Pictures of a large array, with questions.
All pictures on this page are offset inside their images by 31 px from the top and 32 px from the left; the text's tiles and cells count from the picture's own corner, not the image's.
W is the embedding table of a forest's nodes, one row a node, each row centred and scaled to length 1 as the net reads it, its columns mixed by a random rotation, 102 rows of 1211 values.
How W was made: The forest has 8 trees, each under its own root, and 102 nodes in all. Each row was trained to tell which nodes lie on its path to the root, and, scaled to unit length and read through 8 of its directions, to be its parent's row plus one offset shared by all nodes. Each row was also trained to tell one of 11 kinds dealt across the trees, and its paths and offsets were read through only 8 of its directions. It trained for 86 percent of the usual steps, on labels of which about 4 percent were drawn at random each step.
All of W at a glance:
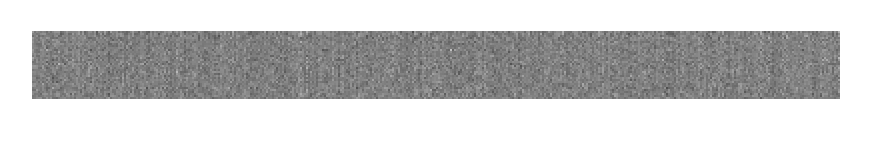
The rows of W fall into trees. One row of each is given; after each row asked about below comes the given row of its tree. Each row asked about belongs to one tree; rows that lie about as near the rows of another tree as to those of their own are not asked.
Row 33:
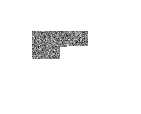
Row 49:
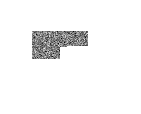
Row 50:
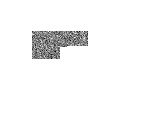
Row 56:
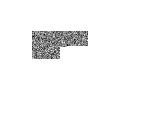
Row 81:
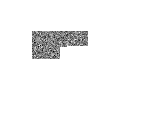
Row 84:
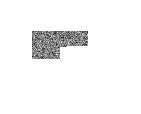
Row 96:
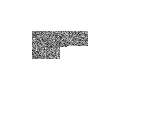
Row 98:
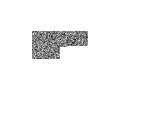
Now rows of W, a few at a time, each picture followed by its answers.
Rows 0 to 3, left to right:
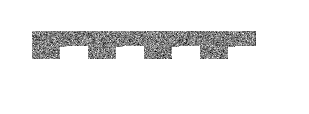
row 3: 50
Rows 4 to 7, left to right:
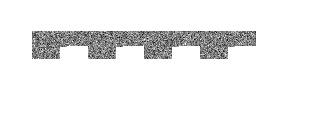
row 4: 56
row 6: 81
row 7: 84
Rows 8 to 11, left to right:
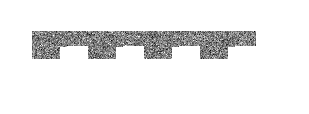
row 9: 49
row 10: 49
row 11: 81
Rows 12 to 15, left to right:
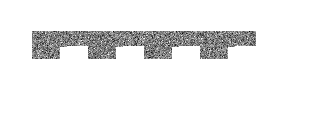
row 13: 49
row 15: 56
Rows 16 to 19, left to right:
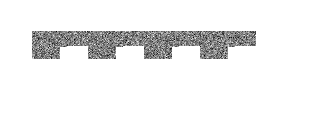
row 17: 50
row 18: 81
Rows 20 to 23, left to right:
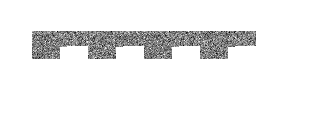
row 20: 49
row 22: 49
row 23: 96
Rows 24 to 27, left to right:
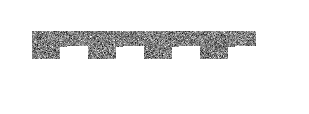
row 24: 50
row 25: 84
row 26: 81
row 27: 49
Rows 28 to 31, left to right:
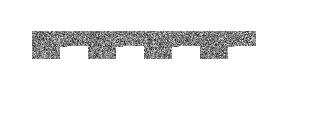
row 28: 50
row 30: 56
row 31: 50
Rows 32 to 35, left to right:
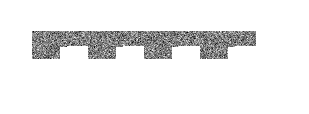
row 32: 96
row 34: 84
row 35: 56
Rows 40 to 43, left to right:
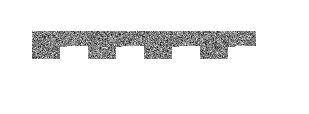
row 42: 50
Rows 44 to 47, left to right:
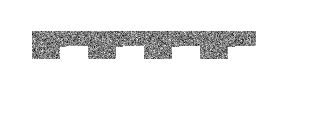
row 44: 56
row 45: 33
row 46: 98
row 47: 98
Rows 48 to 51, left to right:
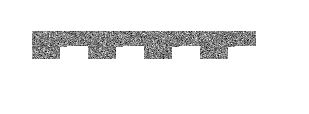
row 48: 49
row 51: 33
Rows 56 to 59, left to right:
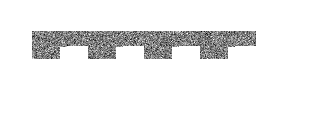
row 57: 50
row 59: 96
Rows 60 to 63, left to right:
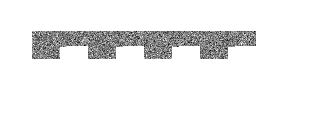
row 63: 81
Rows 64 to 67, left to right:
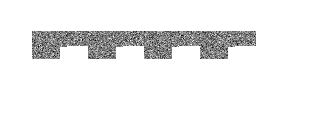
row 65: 50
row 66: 50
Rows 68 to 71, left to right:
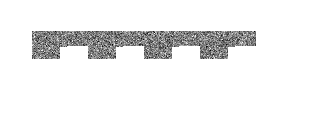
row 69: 84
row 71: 81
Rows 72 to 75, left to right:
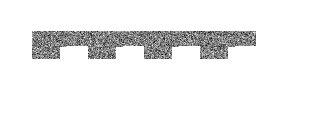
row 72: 33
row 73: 56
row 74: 84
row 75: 96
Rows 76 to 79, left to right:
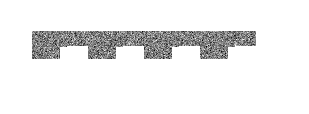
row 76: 49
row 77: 81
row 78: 81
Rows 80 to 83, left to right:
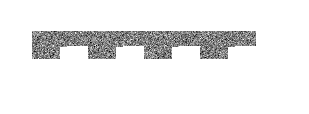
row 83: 81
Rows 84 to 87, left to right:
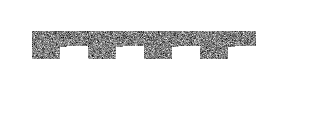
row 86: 84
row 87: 33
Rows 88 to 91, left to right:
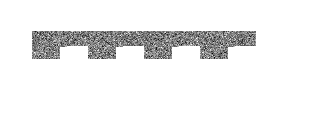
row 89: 98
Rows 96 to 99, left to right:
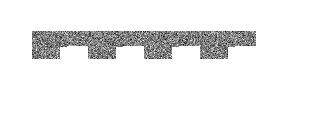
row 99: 49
